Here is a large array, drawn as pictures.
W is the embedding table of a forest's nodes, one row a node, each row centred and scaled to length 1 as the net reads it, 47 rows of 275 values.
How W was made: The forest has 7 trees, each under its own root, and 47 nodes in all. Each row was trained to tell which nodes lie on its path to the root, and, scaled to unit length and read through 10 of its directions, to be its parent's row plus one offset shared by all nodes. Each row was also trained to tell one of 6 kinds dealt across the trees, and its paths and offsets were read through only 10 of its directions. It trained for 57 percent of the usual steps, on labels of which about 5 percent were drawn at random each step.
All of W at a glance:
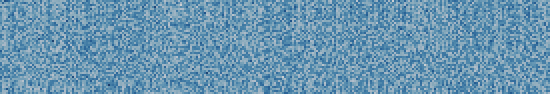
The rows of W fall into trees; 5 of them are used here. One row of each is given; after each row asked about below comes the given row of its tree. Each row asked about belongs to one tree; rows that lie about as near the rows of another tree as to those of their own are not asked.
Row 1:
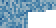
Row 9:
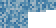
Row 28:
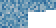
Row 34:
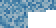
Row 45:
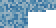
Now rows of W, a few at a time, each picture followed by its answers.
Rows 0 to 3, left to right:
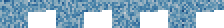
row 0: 45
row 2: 9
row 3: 45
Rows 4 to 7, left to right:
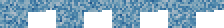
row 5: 45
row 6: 45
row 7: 45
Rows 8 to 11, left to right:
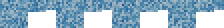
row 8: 45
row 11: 9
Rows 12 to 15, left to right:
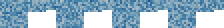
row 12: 9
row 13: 45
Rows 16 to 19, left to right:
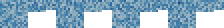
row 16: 9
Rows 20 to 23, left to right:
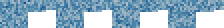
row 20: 9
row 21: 34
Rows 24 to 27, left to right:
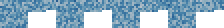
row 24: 45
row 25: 45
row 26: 34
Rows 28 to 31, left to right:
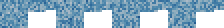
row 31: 9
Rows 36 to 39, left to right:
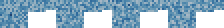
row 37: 45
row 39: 34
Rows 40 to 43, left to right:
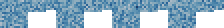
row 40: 9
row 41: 9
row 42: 9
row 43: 45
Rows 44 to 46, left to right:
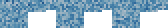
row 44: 45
